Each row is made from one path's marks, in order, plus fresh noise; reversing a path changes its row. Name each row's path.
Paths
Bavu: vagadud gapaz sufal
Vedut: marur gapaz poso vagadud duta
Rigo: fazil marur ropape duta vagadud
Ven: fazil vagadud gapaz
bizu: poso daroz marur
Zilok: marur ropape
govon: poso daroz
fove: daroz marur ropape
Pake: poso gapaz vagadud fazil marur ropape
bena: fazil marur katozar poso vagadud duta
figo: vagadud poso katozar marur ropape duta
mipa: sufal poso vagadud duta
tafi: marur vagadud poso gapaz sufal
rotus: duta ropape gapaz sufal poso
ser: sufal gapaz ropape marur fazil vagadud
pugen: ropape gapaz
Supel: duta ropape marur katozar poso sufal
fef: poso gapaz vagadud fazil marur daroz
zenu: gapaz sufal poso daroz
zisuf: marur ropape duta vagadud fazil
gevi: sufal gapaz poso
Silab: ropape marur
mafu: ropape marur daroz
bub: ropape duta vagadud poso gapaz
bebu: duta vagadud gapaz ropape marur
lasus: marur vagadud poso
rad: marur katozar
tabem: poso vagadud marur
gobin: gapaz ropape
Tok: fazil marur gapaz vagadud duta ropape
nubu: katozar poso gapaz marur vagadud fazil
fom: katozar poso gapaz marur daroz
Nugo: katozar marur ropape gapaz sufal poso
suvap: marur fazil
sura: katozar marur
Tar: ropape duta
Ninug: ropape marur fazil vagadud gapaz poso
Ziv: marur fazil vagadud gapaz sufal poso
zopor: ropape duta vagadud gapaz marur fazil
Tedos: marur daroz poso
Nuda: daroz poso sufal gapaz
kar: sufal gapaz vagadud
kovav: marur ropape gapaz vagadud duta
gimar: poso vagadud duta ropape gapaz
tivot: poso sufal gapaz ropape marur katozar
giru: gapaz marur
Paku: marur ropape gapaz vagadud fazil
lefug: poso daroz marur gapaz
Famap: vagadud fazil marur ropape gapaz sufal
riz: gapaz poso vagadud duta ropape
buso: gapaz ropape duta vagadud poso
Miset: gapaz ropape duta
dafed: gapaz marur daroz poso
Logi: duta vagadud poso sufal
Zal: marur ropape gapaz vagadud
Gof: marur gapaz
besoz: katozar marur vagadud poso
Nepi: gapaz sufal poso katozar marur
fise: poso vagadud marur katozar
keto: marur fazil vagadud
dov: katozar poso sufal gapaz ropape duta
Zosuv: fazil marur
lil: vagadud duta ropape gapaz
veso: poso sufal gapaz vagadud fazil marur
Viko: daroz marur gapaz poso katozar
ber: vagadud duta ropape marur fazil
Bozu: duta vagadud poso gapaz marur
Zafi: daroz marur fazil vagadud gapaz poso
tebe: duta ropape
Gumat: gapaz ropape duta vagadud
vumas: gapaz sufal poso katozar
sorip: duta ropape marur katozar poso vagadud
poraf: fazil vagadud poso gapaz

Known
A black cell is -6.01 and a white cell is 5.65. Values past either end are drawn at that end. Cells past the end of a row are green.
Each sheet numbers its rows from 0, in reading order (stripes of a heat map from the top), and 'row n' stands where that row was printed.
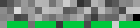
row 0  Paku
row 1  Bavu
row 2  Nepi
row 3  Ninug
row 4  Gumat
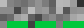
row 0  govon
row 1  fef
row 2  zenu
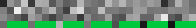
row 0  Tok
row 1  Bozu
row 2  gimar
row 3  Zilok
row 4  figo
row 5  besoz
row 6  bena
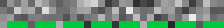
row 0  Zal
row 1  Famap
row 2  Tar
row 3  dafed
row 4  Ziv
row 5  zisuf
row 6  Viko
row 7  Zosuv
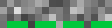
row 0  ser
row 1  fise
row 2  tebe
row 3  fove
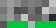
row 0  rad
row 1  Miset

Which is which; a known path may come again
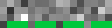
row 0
Nugo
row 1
suvap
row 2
Tedos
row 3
gobin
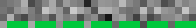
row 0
ber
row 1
tebe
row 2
kar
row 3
zopor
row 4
giru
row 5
veso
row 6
Ven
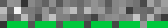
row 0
Ziv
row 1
fove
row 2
keto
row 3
fef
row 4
sura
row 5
Rigo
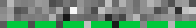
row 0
Zosuv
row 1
lasus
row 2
Pake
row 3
Miset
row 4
bena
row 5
mafu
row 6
rotus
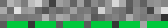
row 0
Famap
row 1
dafed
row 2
Gof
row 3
Vedut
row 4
lefug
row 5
bub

